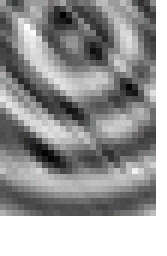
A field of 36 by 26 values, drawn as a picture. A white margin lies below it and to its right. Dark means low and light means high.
No row or column stands out. The bottom part is calmer, past a seam about 80% of the way down. There is no overall slope. Rings spread out from the top middle.
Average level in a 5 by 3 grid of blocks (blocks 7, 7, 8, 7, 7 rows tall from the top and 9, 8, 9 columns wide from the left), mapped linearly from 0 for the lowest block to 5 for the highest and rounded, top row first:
5 0 4 | 5 4 4 | 5 3 4 | 2 3 3 | 3 4 3
